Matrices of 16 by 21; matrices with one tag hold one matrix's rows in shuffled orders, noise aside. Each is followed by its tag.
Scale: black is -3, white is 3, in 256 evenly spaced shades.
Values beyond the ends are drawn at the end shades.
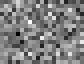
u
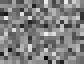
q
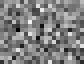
u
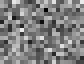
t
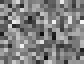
t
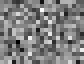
u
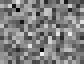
u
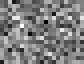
t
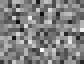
u
